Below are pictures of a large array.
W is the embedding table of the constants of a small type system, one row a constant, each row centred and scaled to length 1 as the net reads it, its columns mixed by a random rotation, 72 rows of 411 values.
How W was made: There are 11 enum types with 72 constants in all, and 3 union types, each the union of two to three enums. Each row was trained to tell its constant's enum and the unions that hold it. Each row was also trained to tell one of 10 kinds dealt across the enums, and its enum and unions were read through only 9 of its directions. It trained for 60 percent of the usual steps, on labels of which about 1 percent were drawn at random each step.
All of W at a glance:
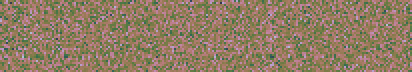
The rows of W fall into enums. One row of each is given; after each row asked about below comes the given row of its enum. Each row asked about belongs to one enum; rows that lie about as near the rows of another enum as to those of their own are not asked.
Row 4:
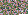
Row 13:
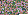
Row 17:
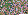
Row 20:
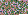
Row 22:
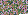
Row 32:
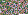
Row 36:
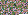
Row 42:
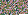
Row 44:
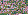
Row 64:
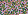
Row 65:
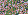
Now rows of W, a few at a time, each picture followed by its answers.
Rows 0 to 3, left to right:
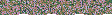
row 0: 64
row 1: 13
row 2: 44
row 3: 44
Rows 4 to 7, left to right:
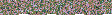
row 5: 44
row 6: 36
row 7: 13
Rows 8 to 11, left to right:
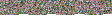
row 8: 36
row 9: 32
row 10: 17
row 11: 65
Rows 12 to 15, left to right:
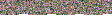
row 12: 65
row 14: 64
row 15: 42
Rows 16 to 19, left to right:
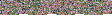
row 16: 13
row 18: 32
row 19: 4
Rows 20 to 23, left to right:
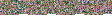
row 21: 36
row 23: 17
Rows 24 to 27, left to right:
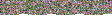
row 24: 17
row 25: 42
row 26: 64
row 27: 32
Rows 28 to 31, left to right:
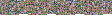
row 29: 4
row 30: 64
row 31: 32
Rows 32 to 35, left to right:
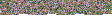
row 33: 13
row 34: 17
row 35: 13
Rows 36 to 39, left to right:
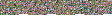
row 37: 32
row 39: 17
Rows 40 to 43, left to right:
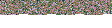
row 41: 36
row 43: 17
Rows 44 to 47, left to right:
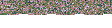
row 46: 20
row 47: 44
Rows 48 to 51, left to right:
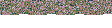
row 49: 42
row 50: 36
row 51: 17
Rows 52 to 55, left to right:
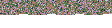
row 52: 44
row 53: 4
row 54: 64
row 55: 22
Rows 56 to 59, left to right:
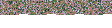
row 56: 22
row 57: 22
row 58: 4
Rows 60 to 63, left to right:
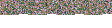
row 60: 13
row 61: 4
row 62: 4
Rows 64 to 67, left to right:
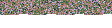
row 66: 32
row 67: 36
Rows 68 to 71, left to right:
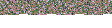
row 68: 36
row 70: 65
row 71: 4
